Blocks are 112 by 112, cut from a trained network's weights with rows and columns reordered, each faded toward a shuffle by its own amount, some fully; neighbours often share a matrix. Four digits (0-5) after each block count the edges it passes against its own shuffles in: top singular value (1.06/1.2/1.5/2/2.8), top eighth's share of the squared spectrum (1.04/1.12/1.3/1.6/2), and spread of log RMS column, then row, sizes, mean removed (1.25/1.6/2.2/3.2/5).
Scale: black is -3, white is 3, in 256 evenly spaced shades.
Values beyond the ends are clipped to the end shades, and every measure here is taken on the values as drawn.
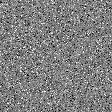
0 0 0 0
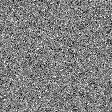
0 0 0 0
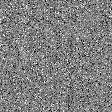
0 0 0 0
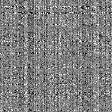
4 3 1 4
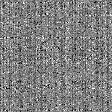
4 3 0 3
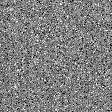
1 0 0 0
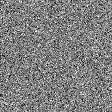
2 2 0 1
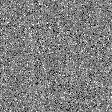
0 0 0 0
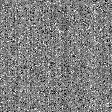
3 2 0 1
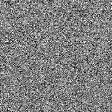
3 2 0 1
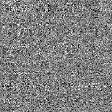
3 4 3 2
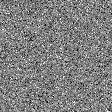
0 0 0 0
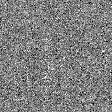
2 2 1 1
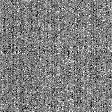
3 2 0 2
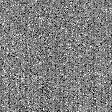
2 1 0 1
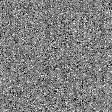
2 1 0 0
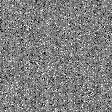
1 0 0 0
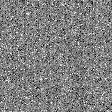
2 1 0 1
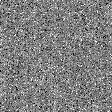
1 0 0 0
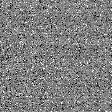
2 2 2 0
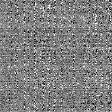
3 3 4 1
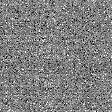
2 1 2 0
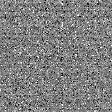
2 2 2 0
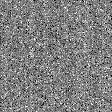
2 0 0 0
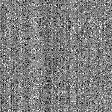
3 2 0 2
